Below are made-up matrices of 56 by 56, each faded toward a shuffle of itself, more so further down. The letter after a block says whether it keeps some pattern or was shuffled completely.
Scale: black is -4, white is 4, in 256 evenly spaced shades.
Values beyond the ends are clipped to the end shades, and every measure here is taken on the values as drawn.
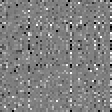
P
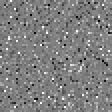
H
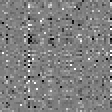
P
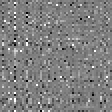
P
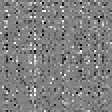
P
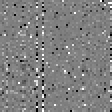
P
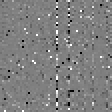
P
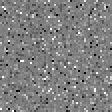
H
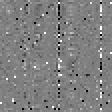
P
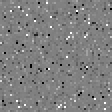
H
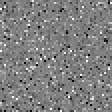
H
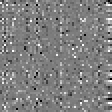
P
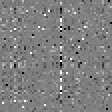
P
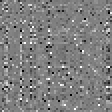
P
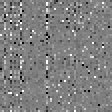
P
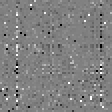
P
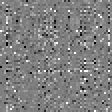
P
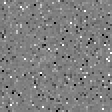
H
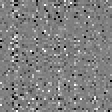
P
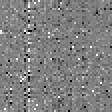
P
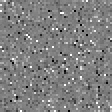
H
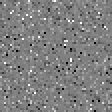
H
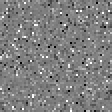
H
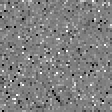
H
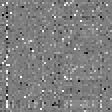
P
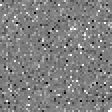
H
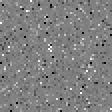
H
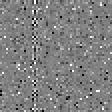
P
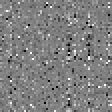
P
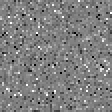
H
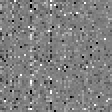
P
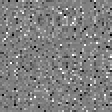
P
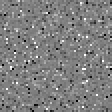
H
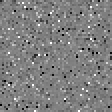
H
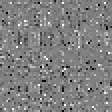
P
